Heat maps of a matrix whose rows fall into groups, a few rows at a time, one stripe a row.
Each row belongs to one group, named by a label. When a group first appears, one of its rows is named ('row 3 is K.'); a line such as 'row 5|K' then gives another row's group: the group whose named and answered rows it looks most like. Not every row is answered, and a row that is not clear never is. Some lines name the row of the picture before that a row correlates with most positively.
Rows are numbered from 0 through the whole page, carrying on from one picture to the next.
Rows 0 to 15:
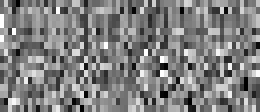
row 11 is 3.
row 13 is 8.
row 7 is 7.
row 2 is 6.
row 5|6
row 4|8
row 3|6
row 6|8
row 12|7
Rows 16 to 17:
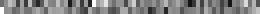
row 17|6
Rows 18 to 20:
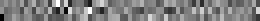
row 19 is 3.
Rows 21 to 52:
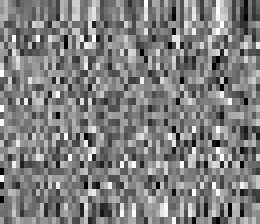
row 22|7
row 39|7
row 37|3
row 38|6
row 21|7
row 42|7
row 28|8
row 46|6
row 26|8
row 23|7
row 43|3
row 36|6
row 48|7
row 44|8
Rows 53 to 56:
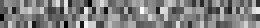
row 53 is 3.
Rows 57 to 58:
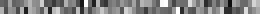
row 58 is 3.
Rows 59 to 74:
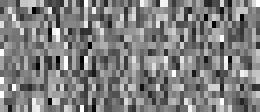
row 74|3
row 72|6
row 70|6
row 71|8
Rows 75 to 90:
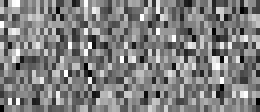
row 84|7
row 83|8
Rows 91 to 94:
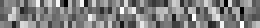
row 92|8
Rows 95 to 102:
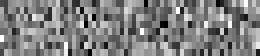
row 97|3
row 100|6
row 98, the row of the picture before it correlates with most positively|91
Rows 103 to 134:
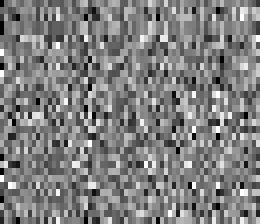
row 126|7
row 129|7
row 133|3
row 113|6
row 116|7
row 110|6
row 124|3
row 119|3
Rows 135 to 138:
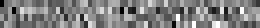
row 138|7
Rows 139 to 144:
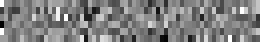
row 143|6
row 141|3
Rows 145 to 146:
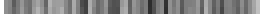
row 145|6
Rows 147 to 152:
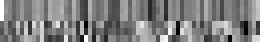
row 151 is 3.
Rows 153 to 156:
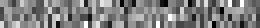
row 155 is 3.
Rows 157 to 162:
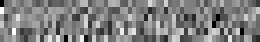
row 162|8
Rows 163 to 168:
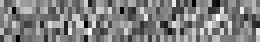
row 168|7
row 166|8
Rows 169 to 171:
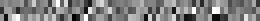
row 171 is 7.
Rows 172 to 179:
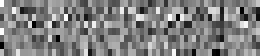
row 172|6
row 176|6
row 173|8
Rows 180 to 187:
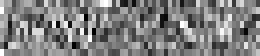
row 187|6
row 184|3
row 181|6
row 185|3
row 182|8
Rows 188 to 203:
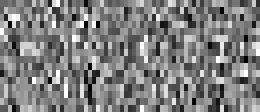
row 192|6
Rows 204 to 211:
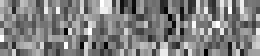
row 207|7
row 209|6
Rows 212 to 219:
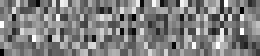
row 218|7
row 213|8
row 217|3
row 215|6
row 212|8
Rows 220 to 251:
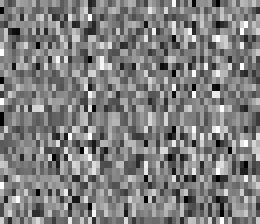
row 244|7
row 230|7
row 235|3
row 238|7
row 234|6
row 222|3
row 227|6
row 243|7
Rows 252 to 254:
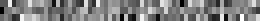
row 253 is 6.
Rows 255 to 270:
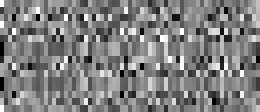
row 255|6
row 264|8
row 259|8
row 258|6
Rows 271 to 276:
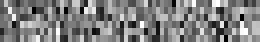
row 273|8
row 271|7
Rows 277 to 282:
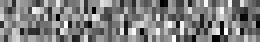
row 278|3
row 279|7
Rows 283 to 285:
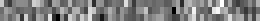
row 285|3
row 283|3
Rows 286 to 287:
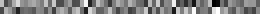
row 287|7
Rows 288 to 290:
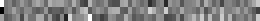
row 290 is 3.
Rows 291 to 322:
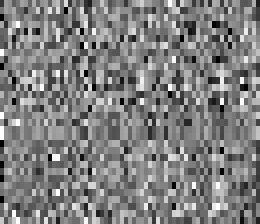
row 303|3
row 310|6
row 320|7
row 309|6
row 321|8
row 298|6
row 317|7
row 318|3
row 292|8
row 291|3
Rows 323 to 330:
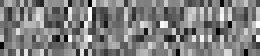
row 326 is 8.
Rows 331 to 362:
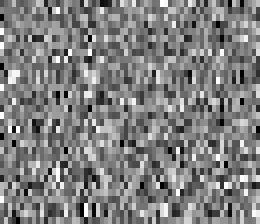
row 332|3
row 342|7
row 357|8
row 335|6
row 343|6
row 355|3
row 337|6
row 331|8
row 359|6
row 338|3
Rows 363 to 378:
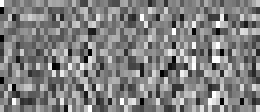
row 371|7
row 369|7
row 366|7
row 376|7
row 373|8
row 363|6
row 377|8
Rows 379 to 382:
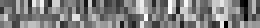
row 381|7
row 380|3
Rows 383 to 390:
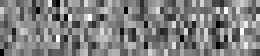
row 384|8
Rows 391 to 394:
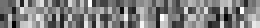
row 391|3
